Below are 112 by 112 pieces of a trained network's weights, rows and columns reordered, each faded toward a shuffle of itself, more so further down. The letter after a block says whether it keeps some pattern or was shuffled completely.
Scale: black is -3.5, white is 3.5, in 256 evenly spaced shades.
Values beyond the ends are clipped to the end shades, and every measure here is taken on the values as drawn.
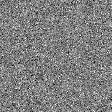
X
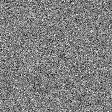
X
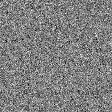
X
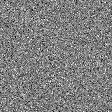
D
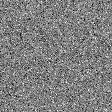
D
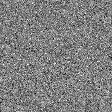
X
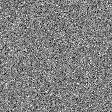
D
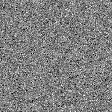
X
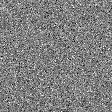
D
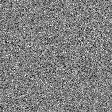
X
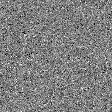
D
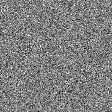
X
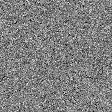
D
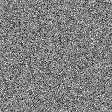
X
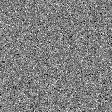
D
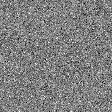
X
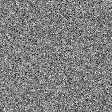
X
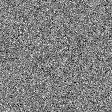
D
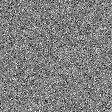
D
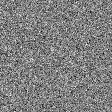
D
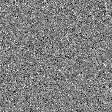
D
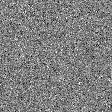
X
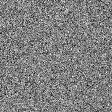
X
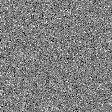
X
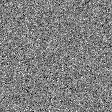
D
